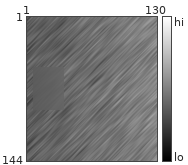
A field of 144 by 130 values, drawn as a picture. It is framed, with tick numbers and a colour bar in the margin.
Odd rows or columns: none. Calmest part: middle left. Slope: up to the right. Histogram: bell-shaped. Odd patch: calmer, in the middle left.
